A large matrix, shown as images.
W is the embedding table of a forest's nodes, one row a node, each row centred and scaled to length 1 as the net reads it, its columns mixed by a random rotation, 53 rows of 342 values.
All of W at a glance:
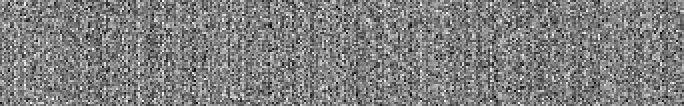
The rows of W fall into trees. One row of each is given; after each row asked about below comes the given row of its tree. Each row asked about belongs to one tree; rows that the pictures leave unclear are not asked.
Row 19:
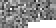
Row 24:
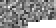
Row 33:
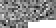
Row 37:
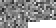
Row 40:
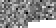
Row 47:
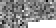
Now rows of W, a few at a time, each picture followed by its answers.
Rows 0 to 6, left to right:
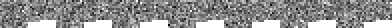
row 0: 47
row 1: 40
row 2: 40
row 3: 47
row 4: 19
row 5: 40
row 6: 37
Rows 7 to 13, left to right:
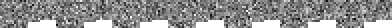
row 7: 24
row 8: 47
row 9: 33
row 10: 33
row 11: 47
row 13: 47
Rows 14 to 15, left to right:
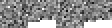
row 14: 24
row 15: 40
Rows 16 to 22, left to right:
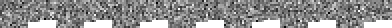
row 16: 37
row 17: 19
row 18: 19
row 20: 47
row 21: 19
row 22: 47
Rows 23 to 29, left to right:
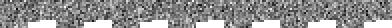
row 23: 40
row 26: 40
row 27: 19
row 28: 19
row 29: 19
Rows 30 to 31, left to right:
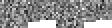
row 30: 40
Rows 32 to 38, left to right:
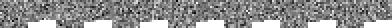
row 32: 47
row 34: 40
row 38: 19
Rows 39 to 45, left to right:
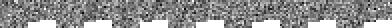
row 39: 37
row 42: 40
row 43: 47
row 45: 24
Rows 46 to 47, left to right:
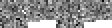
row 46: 47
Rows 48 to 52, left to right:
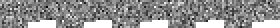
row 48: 19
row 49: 33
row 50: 40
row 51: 24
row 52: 19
